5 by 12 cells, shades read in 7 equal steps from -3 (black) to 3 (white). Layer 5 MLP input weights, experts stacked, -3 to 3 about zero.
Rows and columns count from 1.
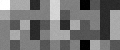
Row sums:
-3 1 -5 -3 -6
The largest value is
3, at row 1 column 1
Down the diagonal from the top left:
3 0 1 -2 -1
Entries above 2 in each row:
1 0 0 0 0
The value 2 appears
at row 1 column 6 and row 2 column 6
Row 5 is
0 -1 0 0 -1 0 -1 0 -3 1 0 -1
